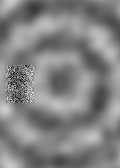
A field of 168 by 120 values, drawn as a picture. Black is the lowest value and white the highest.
Odd patch: rougher, in the middle left. Slope: none. Rings: centred on the centre. Roughest part: middle left. Odd rows or columns: none.
